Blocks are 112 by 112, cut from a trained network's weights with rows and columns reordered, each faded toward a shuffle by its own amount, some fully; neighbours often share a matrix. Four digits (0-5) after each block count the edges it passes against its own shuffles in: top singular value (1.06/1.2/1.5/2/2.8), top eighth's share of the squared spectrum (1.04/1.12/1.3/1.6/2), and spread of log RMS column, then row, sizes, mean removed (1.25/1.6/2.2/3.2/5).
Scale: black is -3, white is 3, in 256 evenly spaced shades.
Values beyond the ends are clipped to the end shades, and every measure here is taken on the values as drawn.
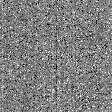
2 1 0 1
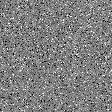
0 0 0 0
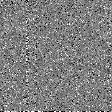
3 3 2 1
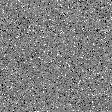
1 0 0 0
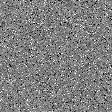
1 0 0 0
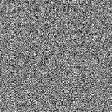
4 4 2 1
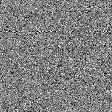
2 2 0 1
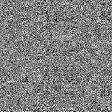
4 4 3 3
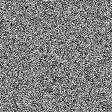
3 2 0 0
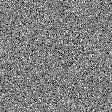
0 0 0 0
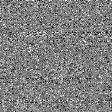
2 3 0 3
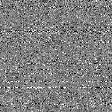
3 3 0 3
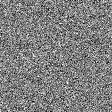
0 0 0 0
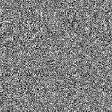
3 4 2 2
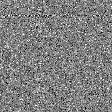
2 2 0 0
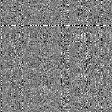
4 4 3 2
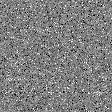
1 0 0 0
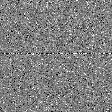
3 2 1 1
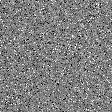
0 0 0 0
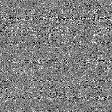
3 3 1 3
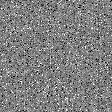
1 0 0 0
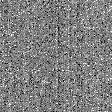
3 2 0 1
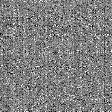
3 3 0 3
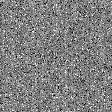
1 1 0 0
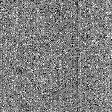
2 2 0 1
